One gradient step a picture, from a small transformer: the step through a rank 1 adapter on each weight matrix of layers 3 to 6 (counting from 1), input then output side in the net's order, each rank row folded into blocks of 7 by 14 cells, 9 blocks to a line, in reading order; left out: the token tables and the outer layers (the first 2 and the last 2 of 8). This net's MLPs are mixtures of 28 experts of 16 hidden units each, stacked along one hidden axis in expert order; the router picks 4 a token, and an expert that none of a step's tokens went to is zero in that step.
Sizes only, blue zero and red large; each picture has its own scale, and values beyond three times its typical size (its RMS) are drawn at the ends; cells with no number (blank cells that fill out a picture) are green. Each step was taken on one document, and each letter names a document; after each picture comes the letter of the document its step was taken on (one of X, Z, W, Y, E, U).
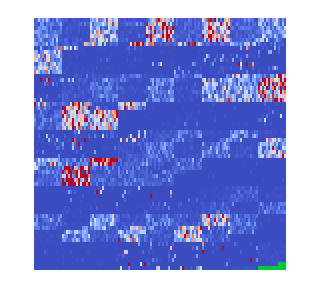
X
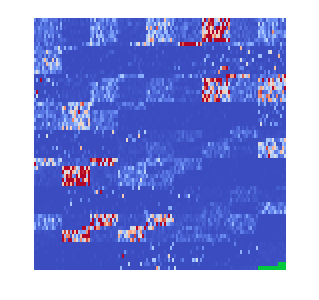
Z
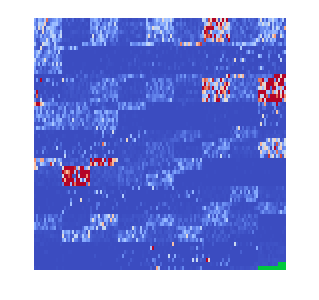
Z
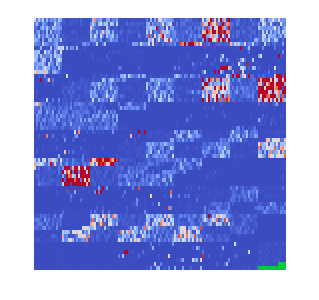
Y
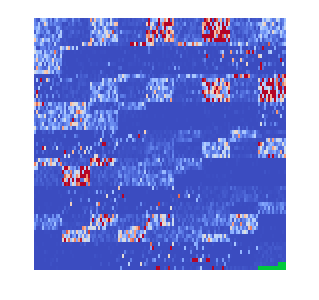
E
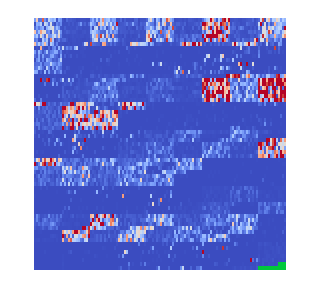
X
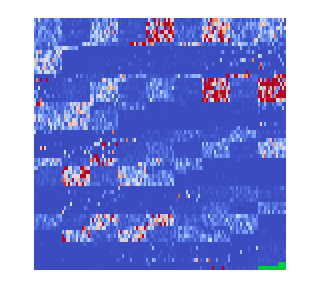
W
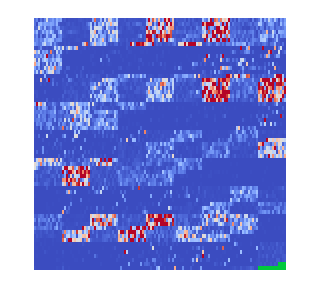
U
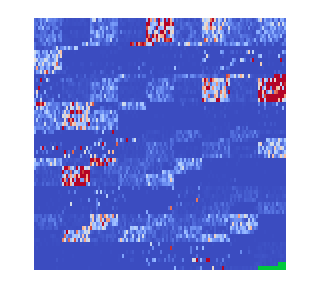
W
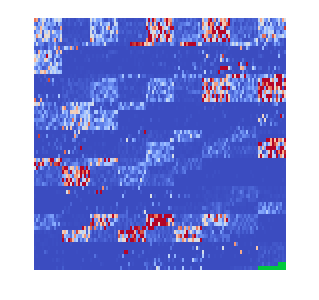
Y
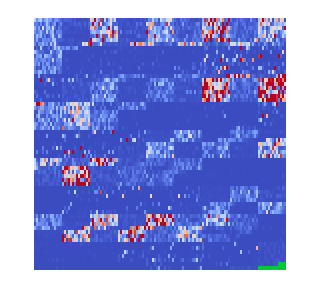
U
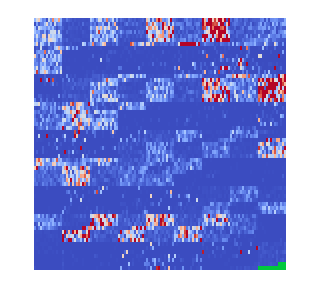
Y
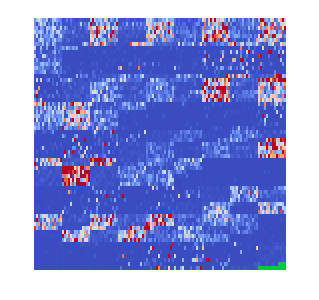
W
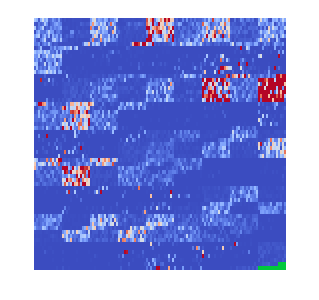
Y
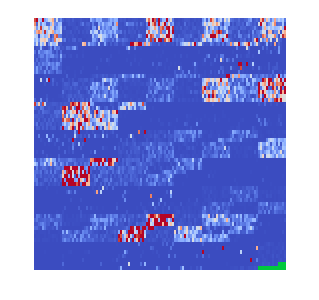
X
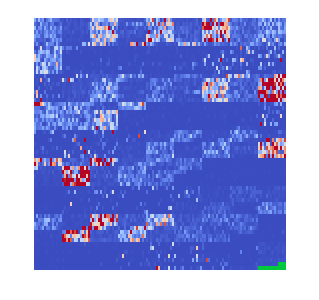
Z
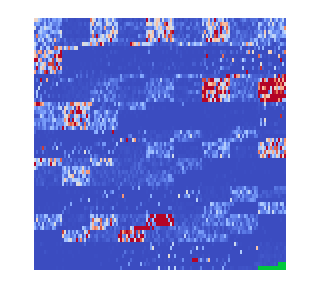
E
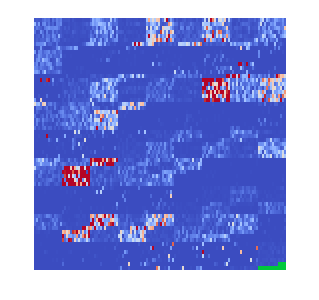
X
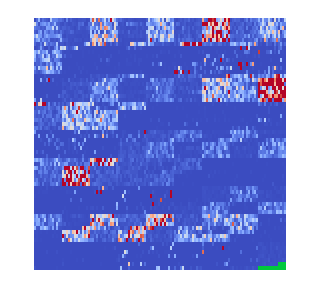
X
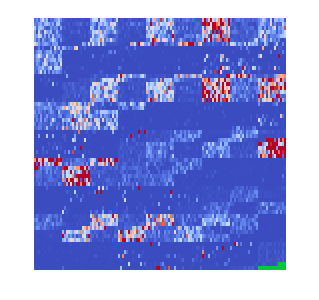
Y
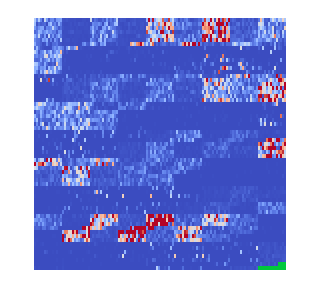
U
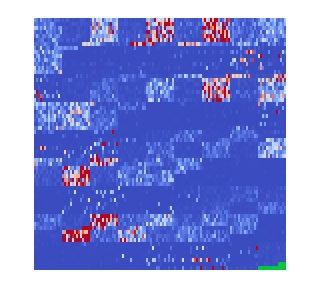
W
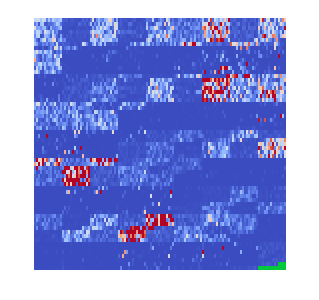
Y
